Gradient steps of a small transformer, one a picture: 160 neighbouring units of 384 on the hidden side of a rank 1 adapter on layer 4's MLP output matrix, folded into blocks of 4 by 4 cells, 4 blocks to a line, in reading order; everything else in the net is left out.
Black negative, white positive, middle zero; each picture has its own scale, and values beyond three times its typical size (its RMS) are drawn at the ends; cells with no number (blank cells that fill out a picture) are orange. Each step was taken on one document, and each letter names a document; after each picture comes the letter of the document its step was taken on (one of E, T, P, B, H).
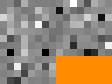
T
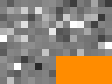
T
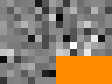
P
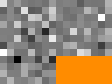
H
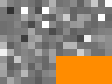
H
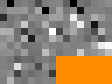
T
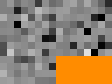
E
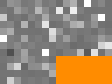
T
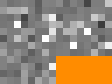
E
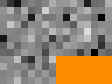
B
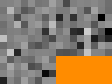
P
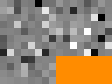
E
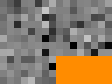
E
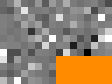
P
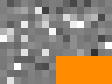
T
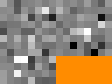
E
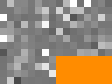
T
